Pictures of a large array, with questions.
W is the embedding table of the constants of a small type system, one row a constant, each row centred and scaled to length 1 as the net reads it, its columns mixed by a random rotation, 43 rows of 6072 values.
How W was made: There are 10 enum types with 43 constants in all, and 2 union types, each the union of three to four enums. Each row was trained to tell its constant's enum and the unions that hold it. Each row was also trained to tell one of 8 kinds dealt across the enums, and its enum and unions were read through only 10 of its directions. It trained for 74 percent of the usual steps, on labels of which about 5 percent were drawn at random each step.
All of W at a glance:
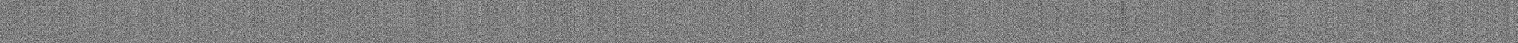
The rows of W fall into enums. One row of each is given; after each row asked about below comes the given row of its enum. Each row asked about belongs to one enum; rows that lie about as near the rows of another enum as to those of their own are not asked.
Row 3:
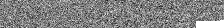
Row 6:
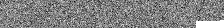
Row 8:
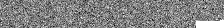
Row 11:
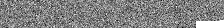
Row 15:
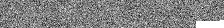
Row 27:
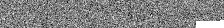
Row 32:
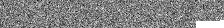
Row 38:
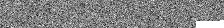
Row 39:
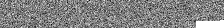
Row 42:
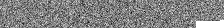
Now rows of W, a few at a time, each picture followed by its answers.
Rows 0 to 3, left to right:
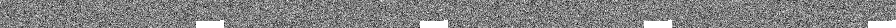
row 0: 11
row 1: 15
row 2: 8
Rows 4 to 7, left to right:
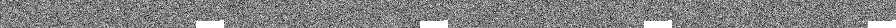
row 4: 15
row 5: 11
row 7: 42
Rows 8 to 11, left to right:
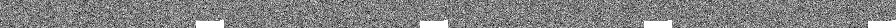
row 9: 38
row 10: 15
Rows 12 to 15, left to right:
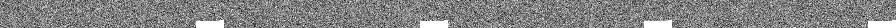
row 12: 38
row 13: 6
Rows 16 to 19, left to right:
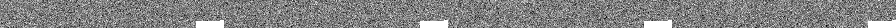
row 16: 27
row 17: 38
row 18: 42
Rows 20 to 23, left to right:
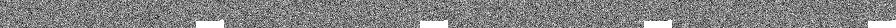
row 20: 42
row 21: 6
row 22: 42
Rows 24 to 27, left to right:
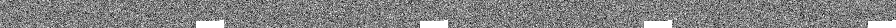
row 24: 11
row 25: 11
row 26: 42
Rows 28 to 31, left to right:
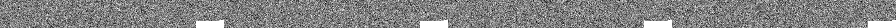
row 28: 38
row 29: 38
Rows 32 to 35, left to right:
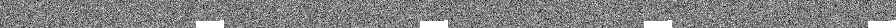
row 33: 32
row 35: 11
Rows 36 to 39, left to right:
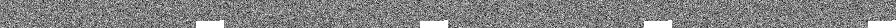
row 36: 27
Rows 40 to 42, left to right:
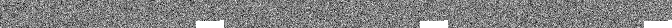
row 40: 15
